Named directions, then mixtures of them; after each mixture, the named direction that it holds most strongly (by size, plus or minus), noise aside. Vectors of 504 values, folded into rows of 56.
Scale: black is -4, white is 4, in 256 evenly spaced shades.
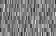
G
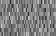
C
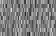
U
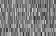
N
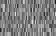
G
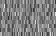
G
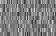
G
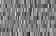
U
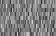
C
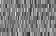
U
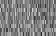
N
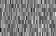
G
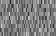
C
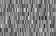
C
